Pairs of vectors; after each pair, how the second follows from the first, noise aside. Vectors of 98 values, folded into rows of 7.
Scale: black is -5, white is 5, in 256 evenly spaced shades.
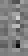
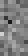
shuffled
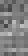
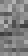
negated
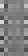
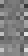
reversed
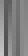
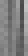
reversed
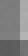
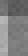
reversed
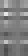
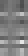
reversed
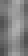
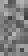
shuffled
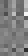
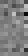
sign-scrambled
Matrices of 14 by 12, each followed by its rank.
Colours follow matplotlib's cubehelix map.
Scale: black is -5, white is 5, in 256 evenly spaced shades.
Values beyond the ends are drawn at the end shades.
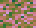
full rank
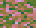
full rank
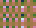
one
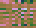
two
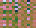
two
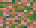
full rank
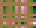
one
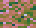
full rank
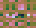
two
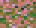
full rank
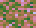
full rank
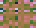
two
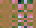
one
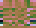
two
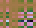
one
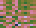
two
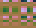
one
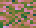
full rank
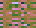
two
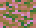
full rank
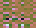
two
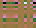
one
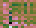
two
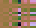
one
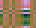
one
